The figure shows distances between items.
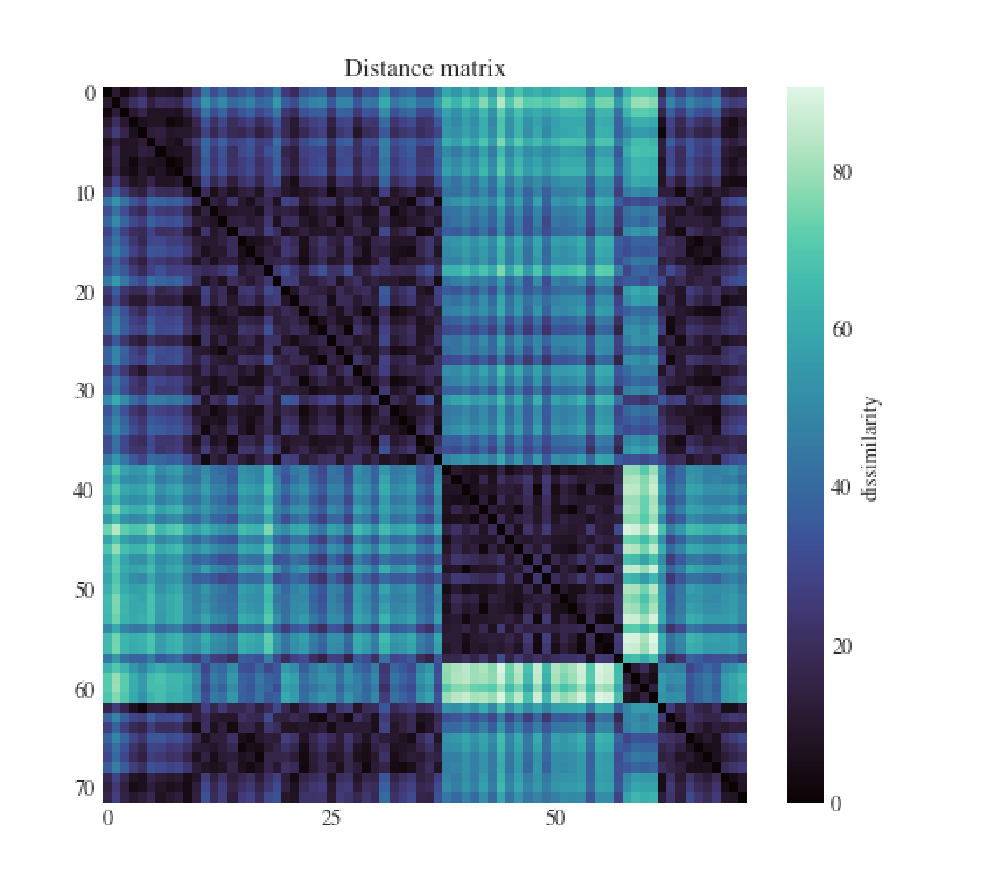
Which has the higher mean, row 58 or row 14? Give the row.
58
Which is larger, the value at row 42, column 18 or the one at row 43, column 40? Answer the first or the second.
the first
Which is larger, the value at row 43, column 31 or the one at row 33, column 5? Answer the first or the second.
the first
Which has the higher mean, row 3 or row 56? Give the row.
56
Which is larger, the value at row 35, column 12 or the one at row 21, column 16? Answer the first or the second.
the second
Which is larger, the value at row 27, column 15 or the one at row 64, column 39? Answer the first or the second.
the second
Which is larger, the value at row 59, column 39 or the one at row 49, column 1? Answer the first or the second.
the first
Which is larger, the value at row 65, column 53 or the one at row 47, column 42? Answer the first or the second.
the first
